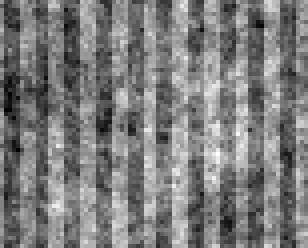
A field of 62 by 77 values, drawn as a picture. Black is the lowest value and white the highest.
Streaks run downward. Stripes running up and down repeat 10 times from left to right. The ninth with the highest average is the middle right.
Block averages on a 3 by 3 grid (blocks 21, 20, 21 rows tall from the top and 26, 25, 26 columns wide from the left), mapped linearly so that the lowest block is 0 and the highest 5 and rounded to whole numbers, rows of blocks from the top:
033
035
342
